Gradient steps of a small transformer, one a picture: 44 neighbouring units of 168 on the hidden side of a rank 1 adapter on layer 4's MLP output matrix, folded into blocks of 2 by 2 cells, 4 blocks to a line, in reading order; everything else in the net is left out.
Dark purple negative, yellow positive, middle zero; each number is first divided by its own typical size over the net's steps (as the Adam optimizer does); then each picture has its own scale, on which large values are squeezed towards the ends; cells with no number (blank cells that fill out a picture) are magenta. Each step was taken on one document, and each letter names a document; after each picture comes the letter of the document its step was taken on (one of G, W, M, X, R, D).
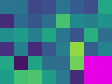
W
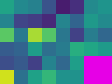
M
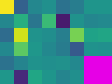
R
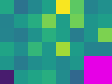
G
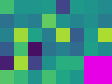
G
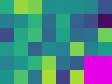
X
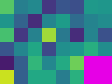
M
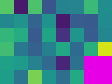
W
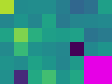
R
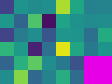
G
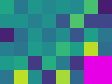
X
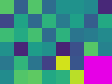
X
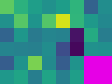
R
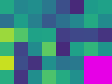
M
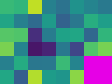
W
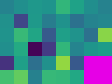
G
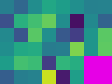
X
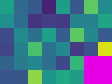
W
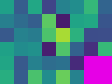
W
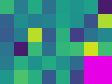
X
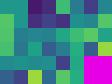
W
